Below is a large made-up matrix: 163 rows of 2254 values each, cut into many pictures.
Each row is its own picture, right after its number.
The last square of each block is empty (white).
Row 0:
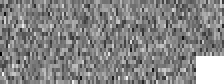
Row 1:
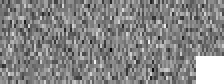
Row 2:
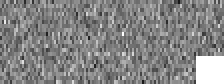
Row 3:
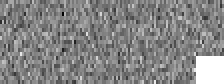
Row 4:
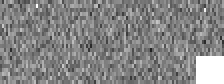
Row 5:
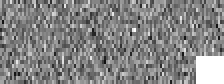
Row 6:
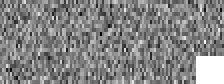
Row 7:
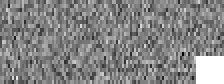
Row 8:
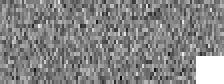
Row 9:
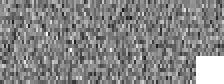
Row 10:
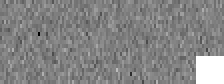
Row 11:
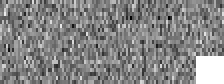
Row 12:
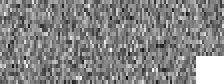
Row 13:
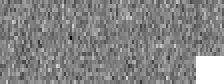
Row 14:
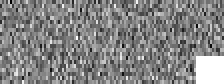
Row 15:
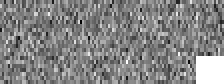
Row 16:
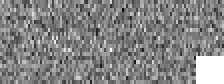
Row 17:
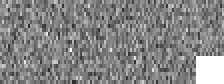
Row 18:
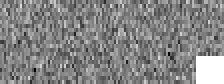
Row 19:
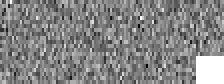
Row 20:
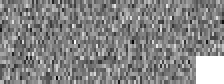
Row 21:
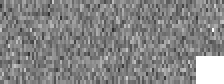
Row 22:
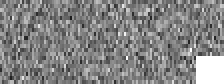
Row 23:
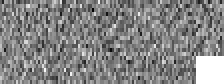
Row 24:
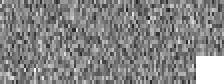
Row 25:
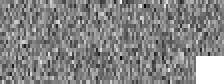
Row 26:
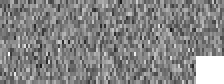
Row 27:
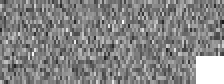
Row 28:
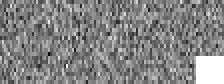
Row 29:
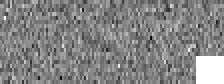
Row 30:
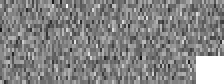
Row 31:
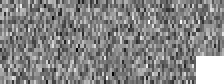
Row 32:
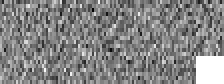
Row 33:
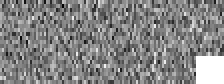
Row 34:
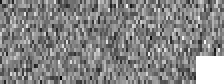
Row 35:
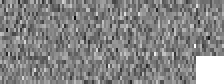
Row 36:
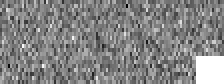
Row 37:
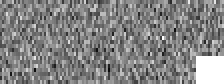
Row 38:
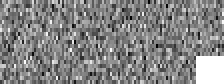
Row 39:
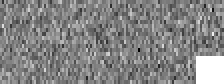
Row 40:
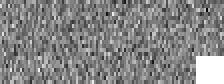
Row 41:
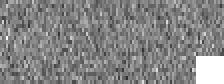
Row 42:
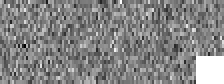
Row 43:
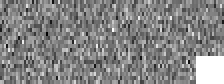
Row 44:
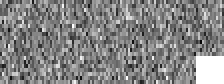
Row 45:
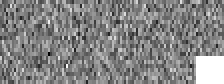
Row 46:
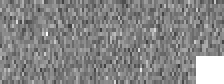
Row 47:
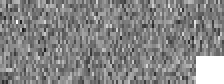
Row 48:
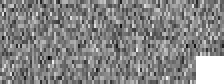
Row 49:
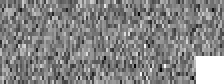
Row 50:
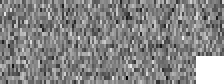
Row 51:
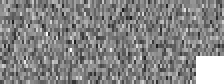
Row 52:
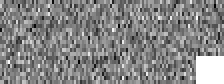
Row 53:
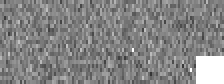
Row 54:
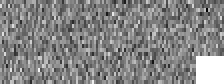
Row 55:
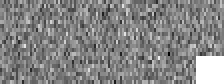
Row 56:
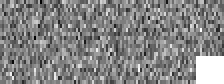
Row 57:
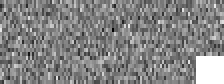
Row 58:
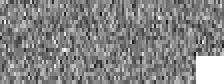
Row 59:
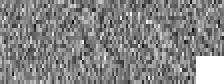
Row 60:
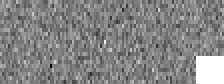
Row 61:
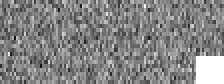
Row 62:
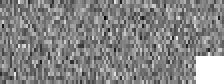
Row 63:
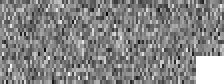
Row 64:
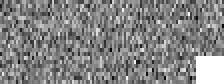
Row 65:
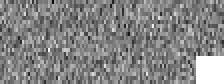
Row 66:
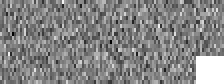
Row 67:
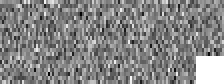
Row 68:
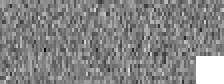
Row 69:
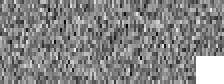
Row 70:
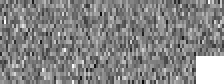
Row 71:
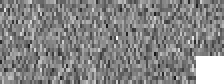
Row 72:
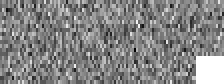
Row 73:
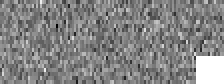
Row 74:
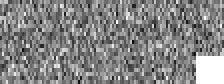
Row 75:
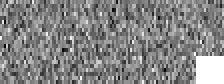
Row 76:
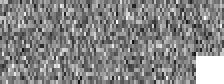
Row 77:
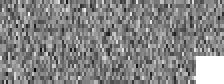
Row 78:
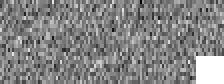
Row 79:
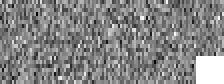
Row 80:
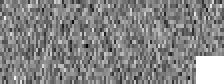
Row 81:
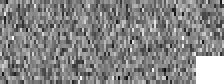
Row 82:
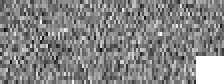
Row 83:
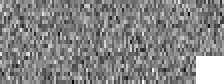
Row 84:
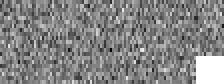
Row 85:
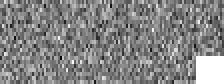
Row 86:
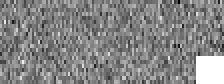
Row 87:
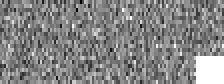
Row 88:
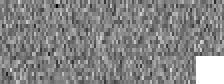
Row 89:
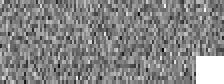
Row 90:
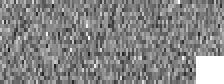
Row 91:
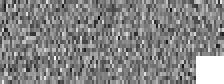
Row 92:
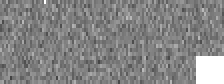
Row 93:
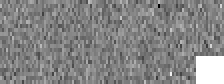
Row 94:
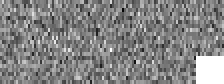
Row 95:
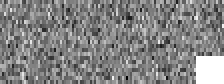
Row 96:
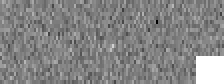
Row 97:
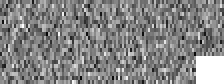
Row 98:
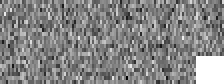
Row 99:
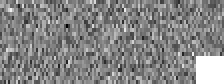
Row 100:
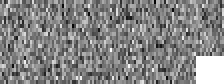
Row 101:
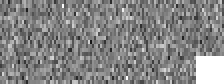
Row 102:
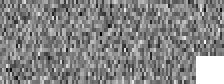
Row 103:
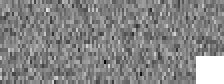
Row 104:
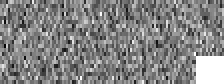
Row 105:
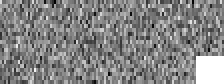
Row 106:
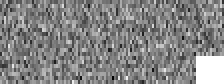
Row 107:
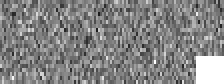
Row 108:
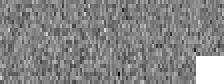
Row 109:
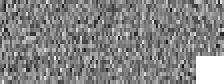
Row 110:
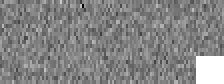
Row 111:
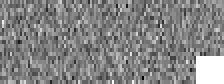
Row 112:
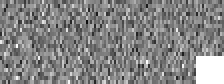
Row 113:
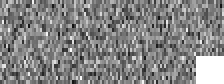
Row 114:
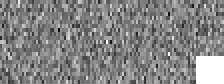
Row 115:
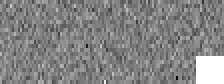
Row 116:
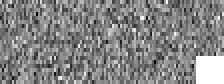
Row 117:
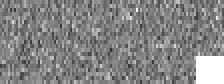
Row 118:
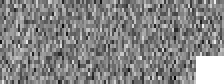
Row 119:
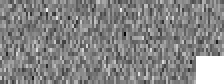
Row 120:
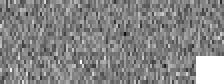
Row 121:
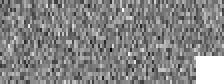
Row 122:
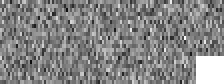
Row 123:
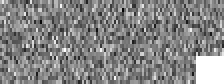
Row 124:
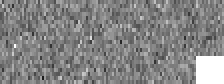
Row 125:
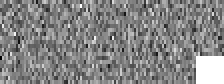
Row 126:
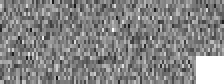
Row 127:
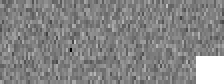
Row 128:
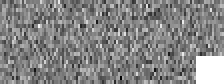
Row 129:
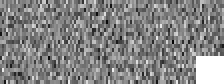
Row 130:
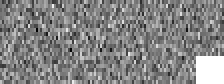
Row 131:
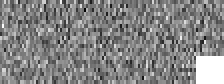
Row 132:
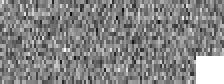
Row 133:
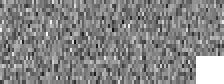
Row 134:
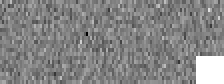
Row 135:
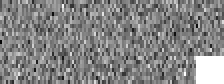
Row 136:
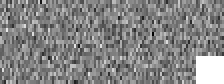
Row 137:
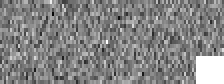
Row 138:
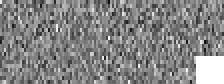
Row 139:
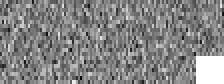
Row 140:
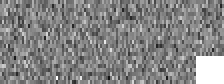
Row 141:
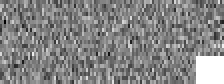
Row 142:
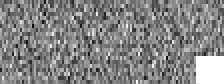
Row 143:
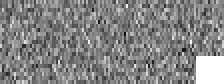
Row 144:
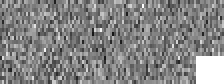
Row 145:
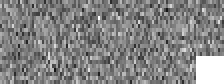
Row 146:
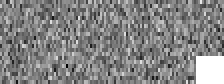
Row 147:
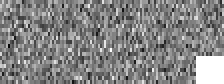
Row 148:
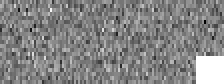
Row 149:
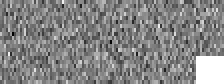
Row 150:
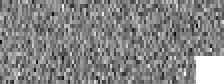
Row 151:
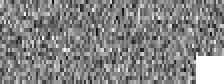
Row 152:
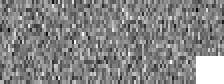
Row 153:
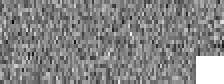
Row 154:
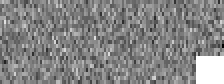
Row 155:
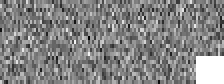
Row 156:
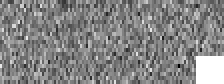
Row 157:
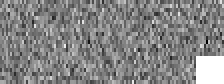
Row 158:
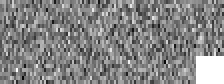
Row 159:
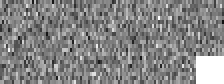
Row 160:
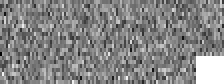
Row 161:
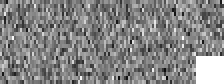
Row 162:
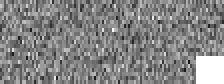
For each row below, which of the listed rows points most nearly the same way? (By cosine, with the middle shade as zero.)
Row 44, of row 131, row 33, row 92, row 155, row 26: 92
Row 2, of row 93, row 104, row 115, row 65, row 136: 65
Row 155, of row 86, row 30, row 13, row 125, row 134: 30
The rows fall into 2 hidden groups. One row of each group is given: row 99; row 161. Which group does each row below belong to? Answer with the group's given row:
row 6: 99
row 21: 161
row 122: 99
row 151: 161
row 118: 99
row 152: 161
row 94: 161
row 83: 161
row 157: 99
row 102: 99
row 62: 99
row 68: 99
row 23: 99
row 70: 161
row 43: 161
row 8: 99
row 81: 161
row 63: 99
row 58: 161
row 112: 99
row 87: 161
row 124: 99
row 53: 99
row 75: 161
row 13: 161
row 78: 161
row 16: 161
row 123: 161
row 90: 161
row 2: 161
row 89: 99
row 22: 99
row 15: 161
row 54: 99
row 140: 161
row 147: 161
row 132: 161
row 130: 161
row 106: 161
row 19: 99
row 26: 99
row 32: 99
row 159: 161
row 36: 99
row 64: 161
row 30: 161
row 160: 161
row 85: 99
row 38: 161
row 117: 161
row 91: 99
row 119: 99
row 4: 99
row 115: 99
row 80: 99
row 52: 161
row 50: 161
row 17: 161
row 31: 99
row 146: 99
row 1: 161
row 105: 99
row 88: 99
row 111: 99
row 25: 99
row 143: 99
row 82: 161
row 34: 99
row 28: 99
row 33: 99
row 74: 161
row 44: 161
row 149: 99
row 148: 161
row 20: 161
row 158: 99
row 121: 161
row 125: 99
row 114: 99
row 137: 99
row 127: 161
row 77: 99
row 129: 99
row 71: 99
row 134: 99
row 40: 99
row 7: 99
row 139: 161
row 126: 161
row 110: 99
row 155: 161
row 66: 99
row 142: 99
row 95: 161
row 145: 99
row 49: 99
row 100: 161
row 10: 161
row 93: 99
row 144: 99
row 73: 99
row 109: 99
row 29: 99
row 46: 99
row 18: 99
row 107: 99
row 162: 161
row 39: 99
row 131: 99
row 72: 99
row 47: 99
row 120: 99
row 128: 99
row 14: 99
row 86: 161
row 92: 161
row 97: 161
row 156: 99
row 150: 99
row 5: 99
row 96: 161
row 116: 99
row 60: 161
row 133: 161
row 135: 99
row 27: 161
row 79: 99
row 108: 161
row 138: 99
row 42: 99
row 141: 161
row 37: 99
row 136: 99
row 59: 99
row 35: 99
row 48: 99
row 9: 161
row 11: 161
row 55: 99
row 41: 161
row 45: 99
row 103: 99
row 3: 161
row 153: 161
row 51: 161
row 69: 99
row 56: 99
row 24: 99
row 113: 161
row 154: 161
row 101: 161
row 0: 161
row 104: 161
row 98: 161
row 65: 161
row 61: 99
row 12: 161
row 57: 161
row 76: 161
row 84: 161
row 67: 99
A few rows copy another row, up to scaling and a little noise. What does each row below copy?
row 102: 6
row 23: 32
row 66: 149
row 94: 16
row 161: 81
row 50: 98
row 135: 150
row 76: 74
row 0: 160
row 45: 28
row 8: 128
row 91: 109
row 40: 54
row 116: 79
